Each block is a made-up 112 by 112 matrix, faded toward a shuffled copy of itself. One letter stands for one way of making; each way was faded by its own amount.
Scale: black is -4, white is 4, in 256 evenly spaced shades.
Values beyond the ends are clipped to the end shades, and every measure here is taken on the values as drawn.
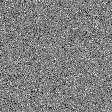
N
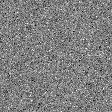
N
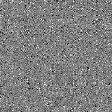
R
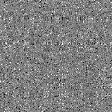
R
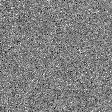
N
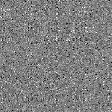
R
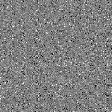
R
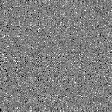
R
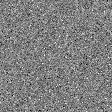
N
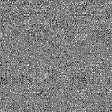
R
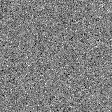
N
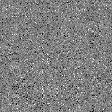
R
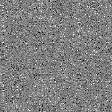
R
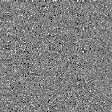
R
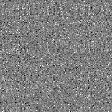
R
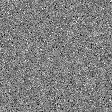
N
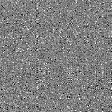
R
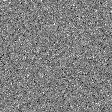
N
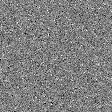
N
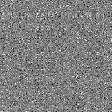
R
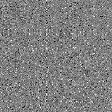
R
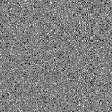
R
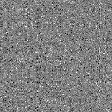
R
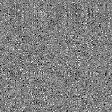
R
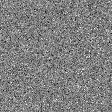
N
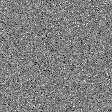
N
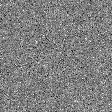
N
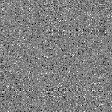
R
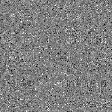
R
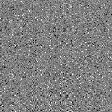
R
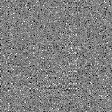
R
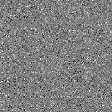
R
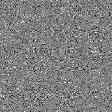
R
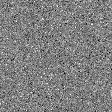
N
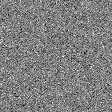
N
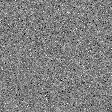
N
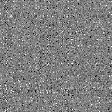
R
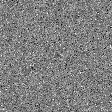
N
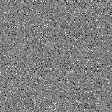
R
